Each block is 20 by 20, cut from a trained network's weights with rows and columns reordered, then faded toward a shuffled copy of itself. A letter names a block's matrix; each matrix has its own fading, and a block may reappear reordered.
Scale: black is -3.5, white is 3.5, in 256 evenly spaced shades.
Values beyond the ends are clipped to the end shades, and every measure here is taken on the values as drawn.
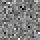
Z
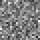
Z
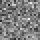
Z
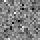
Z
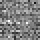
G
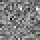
Z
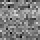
G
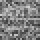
G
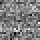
G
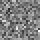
Z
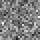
Z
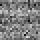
G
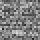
G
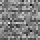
G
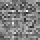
G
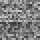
G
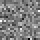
Z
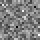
Z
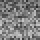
G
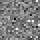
Z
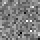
Z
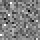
Z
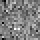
Z
